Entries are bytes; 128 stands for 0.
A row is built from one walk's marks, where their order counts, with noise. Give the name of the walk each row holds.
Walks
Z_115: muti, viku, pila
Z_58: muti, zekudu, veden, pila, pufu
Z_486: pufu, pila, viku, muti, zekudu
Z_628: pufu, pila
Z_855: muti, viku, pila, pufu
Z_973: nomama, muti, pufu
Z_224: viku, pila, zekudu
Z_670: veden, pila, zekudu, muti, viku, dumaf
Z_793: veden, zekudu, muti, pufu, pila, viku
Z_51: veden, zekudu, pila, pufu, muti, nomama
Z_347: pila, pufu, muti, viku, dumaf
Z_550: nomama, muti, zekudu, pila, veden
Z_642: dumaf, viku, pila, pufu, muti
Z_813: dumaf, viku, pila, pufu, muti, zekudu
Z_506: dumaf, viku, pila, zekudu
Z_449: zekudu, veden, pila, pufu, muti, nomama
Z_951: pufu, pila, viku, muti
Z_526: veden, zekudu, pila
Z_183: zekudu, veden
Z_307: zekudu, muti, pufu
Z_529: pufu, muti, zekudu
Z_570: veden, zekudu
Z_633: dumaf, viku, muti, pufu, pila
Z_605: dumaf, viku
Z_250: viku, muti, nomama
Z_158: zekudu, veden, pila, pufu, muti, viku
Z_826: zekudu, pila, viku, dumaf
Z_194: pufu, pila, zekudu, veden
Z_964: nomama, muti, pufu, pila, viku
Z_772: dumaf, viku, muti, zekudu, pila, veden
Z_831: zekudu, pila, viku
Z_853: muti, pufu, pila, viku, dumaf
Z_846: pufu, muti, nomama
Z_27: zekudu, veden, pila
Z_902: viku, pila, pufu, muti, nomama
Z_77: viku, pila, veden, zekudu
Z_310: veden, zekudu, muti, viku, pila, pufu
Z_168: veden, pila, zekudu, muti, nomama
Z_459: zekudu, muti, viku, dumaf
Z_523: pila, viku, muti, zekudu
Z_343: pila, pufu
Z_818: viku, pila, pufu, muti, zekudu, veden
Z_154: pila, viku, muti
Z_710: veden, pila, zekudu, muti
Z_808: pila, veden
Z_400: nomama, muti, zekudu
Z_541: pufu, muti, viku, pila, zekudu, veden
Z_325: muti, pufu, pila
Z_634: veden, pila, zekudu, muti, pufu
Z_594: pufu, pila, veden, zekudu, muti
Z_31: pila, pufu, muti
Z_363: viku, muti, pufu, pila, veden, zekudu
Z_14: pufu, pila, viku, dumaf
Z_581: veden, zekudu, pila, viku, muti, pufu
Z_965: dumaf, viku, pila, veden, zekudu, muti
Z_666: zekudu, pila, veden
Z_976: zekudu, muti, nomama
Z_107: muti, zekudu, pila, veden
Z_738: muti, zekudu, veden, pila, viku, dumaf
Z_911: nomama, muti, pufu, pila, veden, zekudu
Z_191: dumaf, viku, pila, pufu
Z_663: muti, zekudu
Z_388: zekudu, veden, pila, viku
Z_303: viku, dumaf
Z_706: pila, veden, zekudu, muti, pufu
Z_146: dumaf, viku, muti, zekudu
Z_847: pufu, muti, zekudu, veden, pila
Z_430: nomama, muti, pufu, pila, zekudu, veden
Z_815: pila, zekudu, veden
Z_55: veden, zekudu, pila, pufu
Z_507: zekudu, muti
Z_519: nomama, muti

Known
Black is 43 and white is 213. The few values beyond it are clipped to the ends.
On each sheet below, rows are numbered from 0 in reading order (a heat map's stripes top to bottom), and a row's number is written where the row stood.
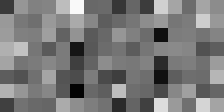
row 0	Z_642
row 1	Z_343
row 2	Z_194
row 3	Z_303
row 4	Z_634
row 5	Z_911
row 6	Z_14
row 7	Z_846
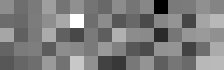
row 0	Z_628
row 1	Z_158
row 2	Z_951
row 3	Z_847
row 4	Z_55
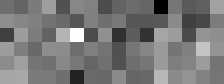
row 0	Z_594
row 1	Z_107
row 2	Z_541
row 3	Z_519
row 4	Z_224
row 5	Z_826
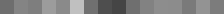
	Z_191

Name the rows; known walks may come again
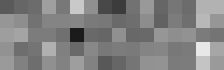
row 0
Z_55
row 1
Z_507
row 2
Z_826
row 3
Z_831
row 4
Z_343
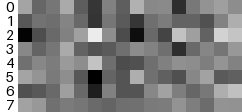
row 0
Z_951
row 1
Z_706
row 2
Z_51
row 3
Z_430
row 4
Z_191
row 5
Z_14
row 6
Z_581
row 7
Z_815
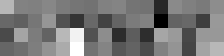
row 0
Z_710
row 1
Z_363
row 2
Z_541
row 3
Z_158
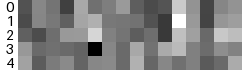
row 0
Z_529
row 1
Z_818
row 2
Z_449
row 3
Z_523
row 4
Z_58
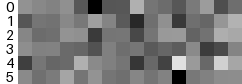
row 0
Z_853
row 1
Z_526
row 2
Z_973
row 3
Z_107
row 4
Z_846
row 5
Z_628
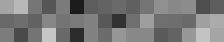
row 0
Z_303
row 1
Z_570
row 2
Z_964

